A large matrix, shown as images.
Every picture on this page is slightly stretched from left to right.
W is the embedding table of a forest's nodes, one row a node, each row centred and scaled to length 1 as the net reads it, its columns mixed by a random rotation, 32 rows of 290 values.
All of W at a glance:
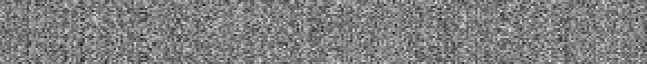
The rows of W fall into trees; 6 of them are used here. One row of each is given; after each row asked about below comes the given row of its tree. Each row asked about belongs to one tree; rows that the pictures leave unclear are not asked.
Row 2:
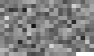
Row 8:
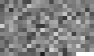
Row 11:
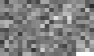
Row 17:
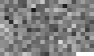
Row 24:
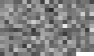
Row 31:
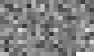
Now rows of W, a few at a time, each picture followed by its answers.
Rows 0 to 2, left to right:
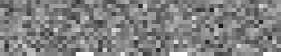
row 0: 31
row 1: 31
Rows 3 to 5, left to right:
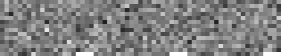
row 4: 17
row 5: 11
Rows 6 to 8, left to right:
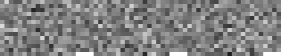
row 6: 17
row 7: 24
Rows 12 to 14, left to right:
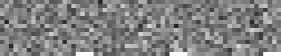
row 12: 24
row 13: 11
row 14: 2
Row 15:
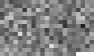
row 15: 2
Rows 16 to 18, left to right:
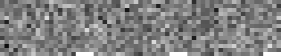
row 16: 31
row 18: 11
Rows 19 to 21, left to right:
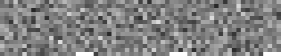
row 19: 17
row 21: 31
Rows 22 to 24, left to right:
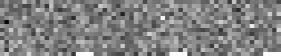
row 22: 31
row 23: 8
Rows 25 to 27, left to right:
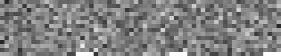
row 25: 11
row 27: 8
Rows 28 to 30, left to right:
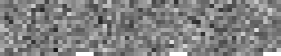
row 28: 17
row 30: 17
